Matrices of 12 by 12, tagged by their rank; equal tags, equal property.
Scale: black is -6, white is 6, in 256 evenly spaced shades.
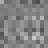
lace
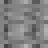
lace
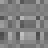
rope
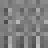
lace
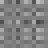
rope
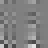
rope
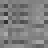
lace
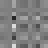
rope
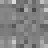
lace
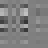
rope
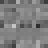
lace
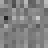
lace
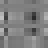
rope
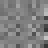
lace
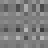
rope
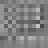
lace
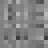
lace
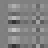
rope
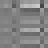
rope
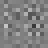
lace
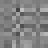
lace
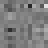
lace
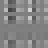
rope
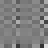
rope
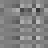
rope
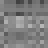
lace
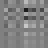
rope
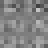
lace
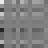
rope
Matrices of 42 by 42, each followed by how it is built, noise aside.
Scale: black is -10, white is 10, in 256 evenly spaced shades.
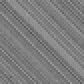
Toeplitz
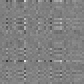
low rank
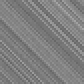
Toeplitz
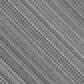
Toeplitz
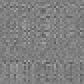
low rank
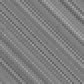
Toeplitz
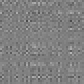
low rank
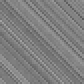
Toeplitz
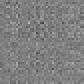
low rank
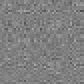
low rank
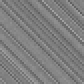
Toeplitz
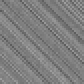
Toeplitz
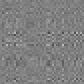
low rank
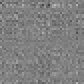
low rank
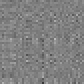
low rank
